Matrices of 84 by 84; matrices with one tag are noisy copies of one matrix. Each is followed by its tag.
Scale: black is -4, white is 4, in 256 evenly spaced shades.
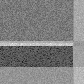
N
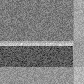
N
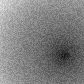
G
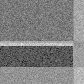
N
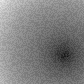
G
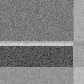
N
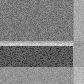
N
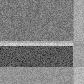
N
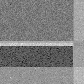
N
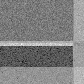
N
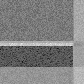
N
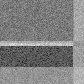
N
